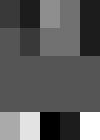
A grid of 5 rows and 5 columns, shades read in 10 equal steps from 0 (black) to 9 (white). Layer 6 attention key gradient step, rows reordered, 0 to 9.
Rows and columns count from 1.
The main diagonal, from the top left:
2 2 3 3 9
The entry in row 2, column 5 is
1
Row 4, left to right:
3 3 3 3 3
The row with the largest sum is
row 5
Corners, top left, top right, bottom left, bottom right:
2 1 6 9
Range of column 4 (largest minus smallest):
3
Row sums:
13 14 15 15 24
